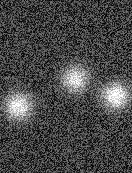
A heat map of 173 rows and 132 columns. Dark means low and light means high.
Overall the values sit about 30% of the way up the scale. There are no regular stripes. No seam splits the table. The middle right is the ninth with the highest average. There are three bumps. No overall slope runs across the table. The halves do not mirror each other.
